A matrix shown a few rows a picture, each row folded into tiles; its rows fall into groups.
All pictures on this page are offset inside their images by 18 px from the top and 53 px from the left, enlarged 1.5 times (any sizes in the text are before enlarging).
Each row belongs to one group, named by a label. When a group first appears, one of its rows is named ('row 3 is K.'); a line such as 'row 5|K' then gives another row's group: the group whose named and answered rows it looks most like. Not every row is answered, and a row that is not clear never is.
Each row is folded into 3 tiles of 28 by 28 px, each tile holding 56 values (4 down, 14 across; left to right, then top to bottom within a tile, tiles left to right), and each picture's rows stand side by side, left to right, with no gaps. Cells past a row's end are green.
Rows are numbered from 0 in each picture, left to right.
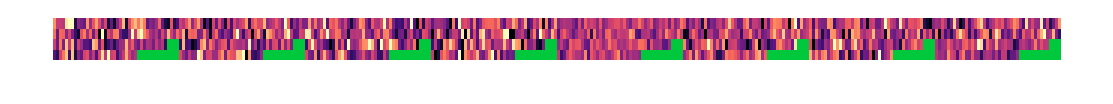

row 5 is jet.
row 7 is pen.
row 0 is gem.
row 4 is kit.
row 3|kit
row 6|pen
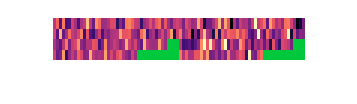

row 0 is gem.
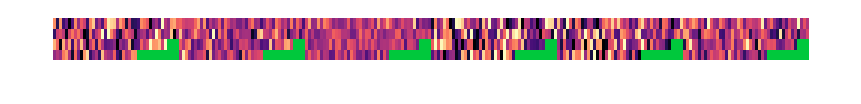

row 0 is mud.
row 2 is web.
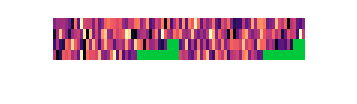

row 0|kit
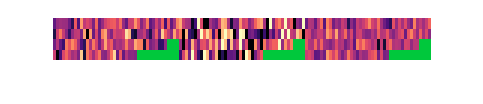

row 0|kit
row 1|pen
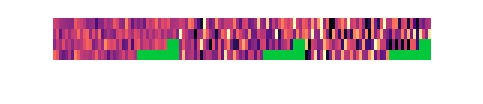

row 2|gem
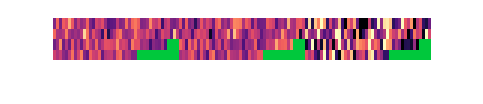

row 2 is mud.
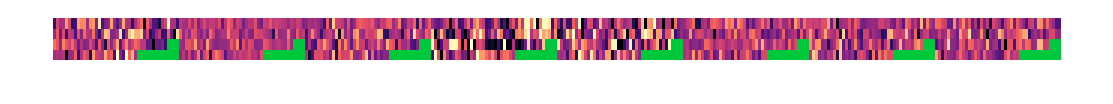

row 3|jet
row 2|kit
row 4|jet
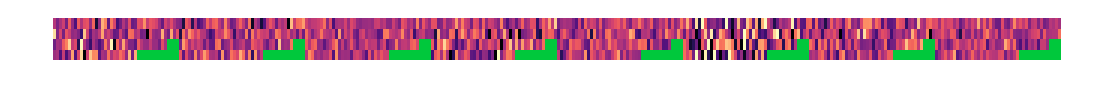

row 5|web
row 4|kit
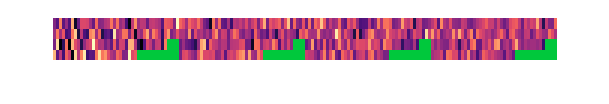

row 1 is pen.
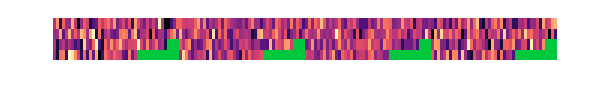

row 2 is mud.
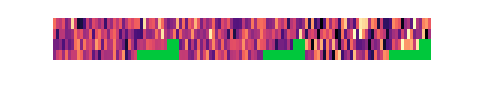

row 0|pen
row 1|mud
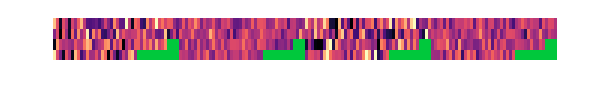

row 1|mud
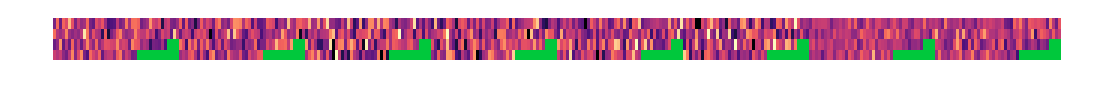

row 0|mud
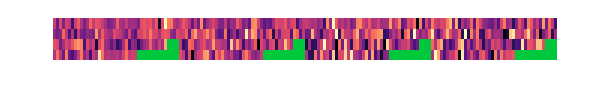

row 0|jet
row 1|gem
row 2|kit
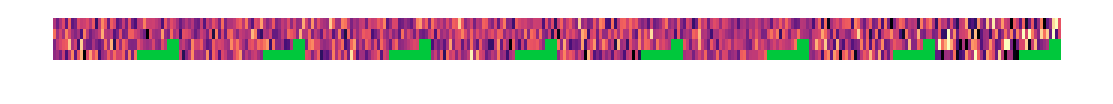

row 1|kit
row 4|web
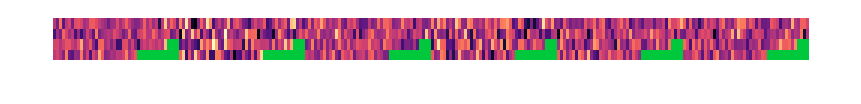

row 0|jet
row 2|mud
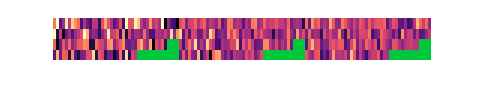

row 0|web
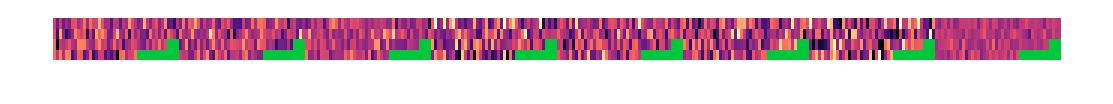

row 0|pen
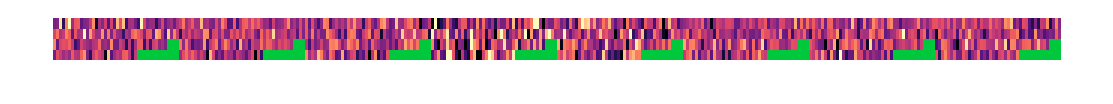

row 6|web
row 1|web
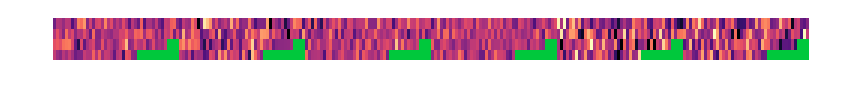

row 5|mud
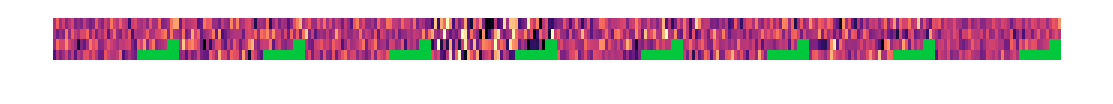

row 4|pen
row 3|mud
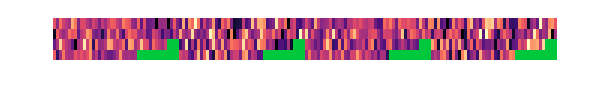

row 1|mud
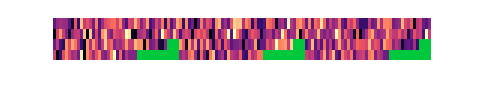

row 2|mud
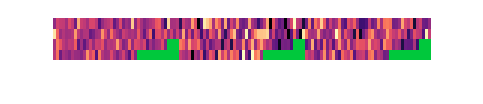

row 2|mud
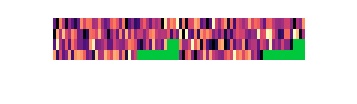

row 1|gem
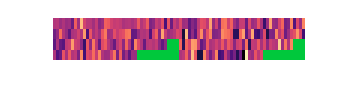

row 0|kit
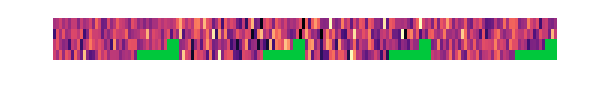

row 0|web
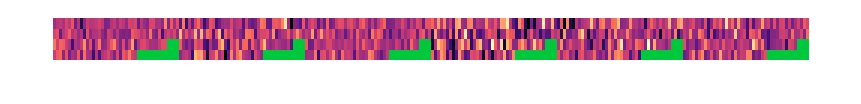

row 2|gem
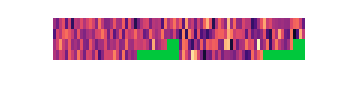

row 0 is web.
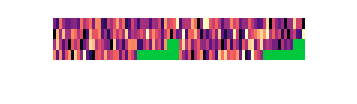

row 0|web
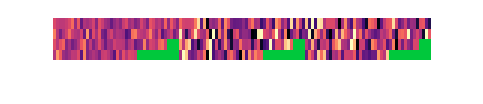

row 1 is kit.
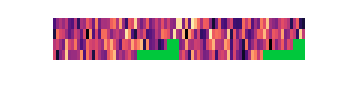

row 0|kit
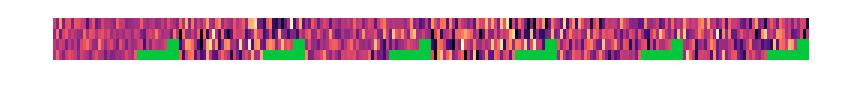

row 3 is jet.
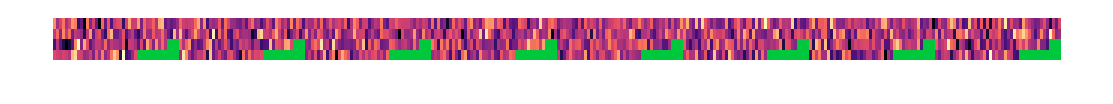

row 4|kit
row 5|web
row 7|gem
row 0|pen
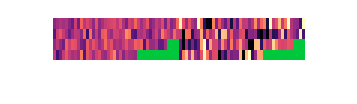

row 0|kit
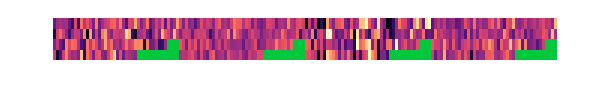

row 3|kit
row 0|kit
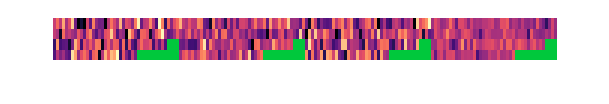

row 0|pen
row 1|pen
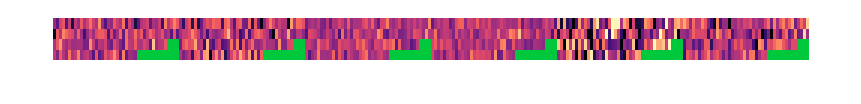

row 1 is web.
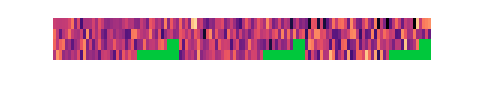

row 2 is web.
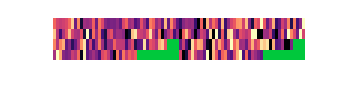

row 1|kit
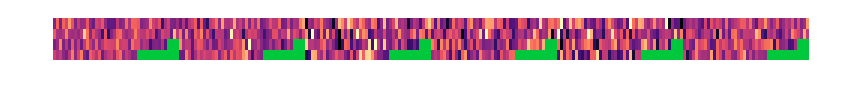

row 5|kit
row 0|mud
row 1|gem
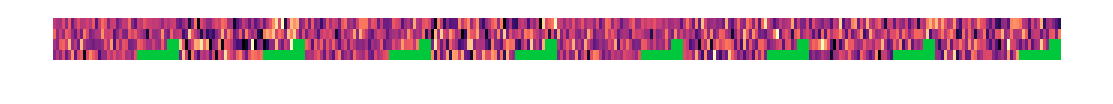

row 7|gem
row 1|jet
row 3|web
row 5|web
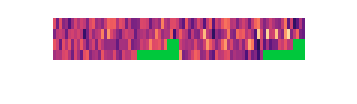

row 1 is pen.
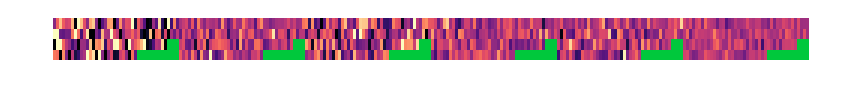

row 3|gem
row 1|web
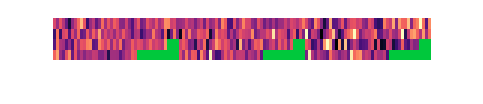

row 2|jet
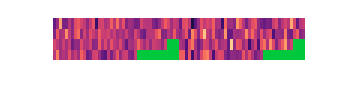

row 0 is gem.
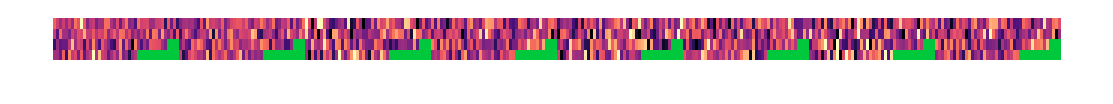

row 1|kit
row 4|kit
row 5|pen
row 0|kit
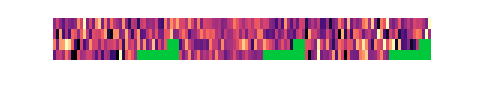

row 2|kit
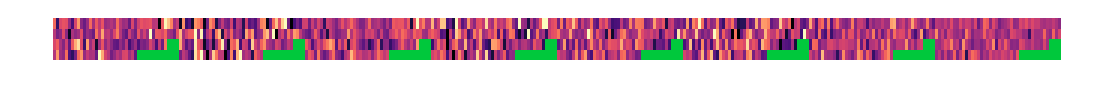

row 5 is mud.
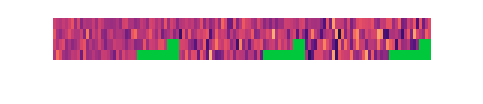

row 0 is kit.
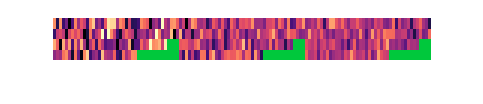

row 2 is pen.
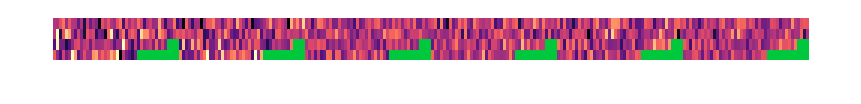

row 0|pen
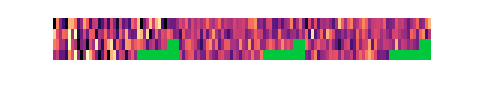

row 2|gem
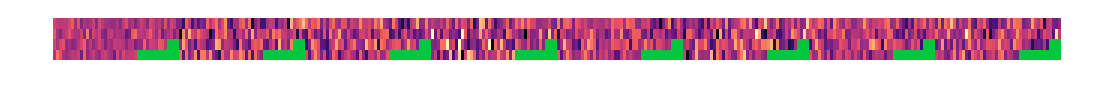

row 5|kit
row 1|web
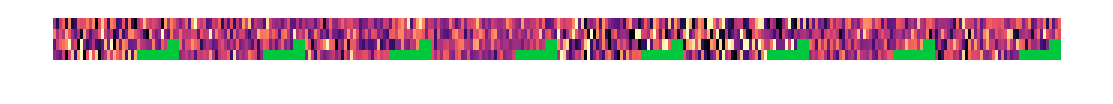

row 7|kit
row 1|gem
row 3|pen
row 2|jet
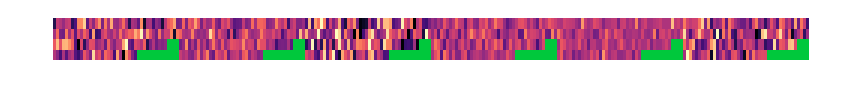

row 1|mud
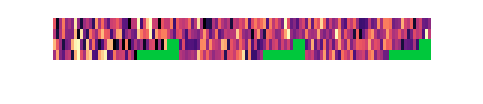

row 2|mud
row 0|jet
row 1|pen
